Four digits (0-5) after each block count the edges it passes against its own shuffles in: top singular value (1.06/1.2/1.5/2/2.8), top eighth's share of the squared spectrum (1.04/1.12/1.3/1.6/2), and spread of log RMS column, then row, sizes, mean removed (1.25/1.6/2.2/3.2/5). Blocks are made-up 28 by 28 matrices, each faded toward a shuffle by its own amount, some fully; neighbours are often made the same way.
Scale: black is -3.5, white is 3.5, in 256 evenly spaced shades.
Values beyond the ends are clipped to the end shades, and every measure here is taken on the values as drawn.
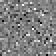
1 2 0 0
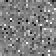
1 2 0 0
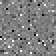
1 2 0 0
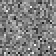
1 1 0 0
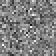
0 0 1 0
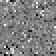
1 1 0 0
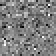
2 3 1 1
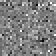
3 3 1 1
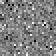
0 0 0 0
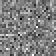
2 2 0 0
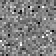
0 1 0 0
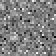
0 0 0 0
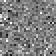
2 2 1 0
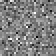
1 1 0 0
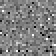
1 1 0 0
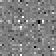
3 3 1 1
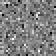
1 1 0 0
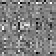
3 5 2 2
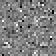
2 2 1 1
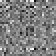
3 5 2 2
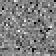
0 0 0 0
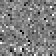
2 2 0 0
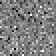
0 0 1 0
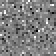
0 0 0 0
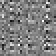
3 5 3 2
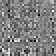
3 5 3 2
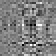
4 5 3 2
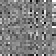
3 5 3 3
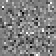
2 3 1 0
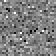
2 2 0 0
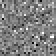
0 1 0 0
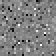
0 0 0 0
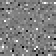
1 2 0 1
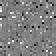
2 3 0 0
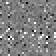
3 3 1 1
